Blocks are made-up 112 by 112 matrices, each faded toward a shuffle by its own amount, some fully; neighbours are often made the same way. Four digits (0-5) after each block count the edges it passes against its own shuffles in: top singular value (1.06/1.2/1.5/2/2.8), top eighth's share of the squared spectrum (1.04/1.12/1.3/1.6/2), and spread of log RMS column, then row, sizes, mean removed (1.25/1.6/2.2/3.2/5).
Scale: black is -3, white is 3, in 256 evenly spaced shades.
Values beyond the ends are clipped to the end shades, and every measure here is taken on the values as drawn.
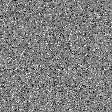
0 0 0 2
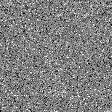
0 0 0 0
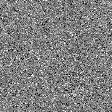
0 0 0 2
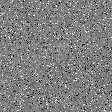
0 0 0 0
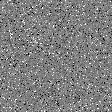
0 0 0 0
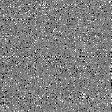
4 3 2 2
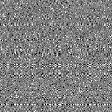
5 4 2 3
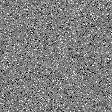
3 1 0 0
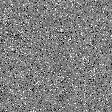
2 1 0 0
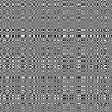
5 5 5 5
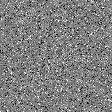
2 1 0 0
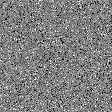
1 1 0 0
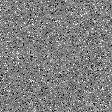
3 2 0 1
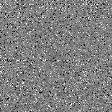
4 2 1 1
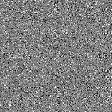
4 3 1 2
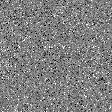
3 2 0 1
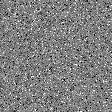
0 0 0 0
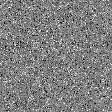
3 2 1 1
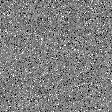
3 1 0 0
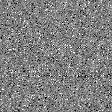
3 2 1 1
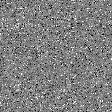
3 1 0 1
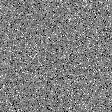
2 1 0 0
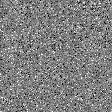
3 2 0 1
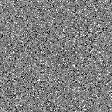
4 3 1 1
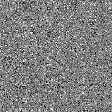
4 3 1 1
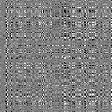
5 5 4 4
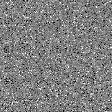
3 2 1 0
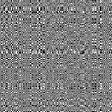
5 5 4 4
